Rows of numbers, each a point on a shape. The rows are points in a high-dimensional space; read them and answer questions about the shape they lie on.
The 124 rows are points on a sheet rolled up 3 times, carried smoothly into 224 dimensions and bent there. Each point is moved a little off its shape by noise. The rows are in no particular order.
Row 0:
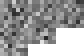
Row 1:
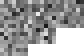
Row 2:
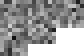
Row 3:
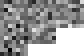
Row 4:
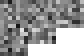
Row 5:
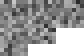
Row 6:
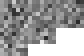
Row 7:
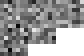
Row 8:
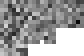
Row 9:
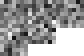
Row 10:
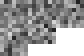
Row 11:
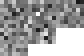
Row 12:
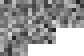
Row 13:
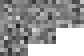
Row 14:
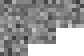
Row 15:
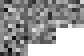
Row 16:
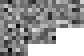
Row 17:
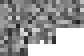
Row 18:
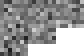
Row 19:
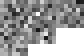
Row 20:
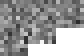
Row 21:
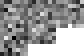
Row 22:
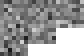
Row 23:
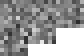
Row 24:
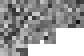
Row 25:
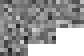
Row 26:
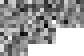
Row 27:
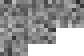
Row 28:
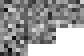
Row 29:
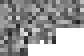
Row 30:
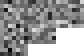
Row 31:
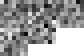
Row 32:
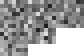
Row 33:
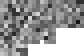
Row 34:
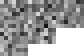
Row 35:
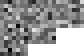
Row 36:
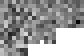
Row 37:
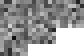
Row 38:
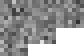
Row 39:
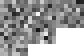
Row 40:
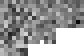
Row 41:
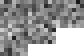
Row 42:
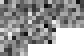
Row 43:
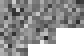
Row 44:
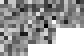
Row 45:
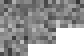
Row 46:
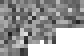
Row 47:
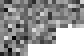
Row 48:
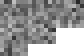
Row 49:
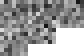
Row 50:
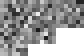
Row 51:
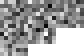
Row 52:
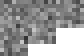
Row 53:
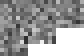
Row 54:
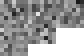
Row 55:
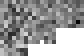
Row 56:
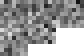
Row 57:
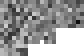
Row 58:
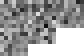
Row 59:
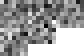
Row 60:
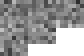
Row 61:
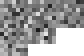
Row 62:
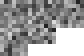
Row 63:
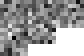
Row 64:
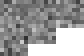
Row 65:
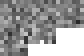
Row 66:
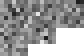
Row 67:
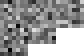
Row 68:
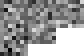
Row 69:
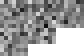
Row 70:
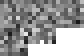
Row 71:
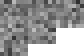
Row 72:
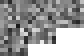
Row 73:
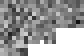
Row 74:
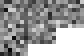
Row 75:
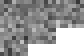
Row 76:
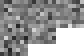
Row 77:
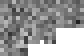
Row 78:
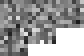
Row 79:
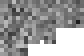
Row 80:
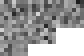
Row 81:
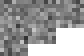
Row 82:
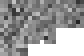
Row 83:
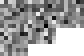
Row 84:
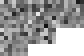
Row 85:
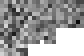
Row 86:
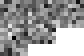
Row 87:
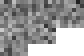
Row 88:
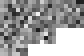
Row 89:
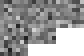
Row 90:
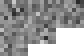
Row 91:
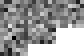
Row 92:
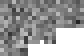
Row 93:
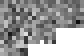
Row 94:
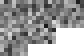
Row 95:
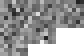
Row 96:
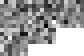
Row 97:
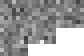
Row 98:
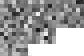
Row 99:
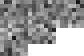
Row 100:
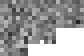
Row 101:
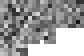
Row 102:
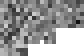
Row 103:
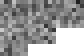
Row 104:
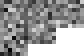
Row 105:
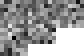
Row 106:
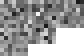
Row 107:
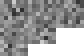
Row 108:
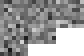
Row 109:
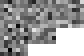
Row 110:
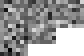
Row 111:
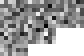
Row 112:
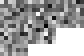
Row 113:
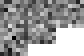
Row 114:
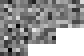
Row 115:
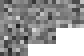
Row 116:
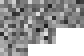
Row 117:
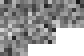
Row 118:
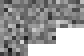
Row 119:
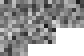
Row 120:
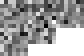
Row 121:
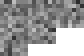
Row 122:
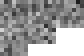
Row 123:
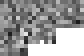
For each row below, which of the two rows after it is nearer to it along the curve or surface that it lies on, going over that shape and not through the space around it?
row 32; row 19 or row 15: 19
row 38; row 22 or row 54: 54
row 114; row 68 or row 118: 68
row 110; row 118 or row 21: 21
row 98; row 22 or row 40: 40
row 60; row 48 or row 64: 48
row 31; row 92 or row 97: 92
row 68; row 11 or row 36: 36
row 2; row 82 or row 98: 98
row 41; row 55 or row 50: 50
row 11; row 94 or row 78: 94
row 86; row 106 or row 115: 106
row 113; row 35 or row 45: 35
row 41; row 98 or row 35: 98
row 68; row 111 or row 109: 109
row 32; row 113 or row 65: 65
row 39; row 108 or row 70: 70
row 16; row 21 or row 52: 21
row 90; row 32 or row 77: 77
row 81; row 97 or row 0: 97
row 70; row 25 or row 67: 67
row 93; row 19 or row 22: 19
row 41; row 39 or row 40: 39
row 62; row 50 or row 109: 50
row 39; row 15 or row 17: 17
